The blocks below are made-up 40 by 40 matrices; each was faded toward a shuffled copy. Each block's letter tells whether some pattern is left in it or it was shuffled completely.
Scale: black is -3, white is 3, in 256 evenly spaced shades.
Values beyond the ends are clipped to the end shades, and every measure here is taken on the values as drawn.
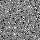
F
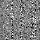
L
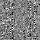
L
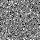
F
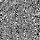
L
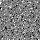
F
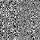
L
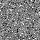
F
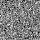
F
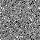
F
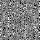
L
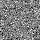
F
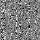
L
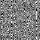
L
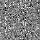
L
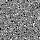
F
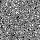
F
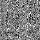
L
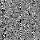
L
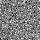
F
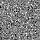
F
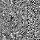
L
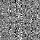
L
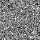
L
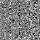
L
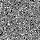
F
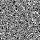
F
